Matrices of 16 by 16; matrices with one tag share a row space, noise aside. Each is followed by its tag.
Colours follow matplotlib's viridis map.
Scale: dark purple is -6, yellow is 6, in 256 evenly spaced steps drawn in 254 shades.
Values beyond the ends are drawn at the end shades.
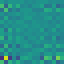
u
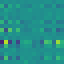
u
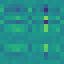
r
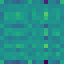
r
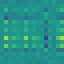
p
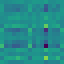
r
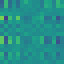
u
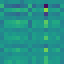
r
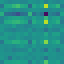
r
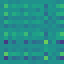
p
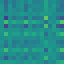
p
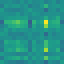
r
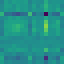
r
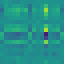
r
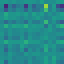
p
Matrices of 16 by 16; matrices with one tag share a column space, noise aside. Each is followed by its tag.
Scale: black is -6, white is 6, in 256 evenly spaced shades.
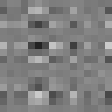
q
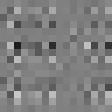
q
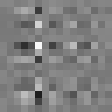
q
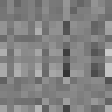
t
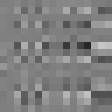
q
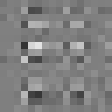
q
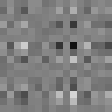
q
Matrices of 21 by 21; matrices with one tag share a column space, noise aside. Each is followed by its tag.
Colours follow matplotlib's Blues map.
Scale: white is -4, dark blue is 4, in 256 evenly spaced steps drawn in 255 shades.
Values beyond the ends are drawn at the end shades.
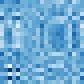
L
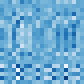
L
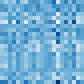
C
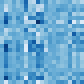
C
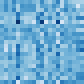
C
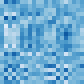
L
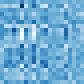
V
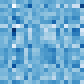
V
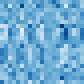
V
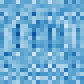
L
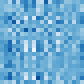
C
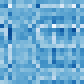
V
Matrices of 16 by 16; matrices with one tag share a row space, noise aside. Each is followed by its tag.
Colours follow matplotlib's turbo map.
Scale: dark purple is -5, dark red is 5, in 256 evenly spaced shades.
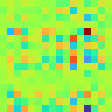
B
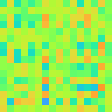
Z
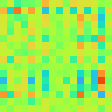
Z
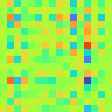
B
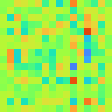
B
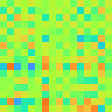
Z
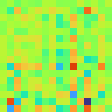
B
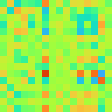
Z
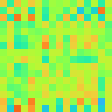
Z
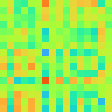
Z
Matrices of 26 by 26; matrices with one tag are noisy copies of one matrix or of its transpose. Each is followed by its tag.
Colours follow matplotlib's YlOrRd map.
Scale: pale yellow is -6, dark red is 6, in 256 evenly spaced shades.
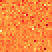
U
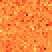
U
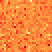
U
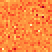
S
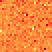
U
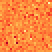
S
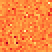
S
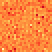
S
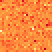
U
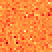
S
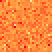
U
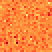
S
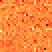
U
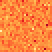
U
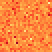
S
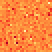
S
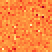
S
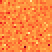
U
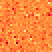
S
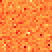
U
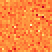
S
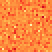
S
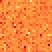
U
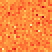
S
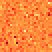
S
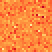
S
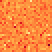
U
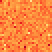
U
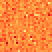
S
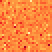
U
